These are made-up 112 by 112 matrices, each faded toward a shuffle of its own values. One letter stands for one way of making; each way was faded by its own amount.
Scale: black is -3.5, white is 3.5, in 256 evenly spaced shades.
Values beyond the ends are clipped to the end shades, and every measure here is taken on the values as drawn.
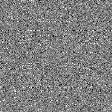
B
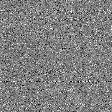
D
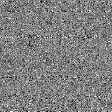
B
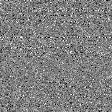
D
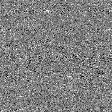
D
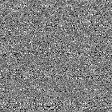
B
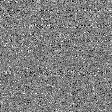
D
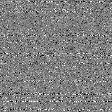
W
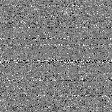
W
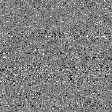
W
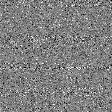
D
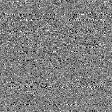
B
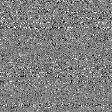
W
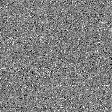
D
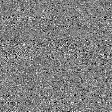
B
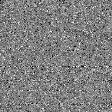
D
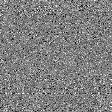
D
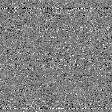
W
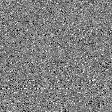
D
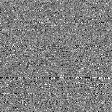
B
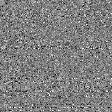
B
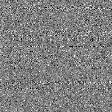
B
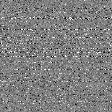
W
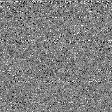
D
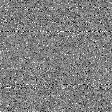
D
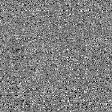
B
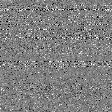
W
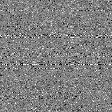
B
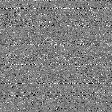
W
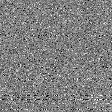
D
